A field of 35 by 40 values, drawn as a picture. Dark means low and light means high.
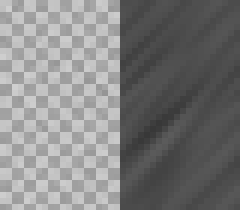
The table splits into one row of 2 panels. Panel 1,1: high, checkered. Panel 1,2: low, slanting up to the right, faint in contrast.
